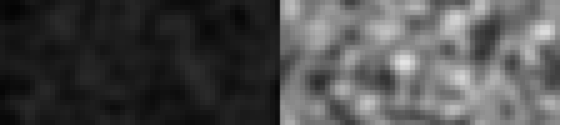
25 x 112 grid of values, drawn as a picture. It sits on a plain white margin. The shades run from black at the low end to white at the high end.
The table splits into one row of 2 panels. Panel 1,1: very low, blotchy, faint in contrast. Panel 1,2: middling, blotchy, strong in contrast.
